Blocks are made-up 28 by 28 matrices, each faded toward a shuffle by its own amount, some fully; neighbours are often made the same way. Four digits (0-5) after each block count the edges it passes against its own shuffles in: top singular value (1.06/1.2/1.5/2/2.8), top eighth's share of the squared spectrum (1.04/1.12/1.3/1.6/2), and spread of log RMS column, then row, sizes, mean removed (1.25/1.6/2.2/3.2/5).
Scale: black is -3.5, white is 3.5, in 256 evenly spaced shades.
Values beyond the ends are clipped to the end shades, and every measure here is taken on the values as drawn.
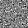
0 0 0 0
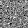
2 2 1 0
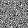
1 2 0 1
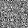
2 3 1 0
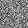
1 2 0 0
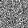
1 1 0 0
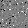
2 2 0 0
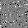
3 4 1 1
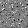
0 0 0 0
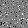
0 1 0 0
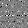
3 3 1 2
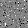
0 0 0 0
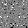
2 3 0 1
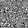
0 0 0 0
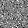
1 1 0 0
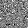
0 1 0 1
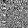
3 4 1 2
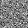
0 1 0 0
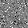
0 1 0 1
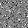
1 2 0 0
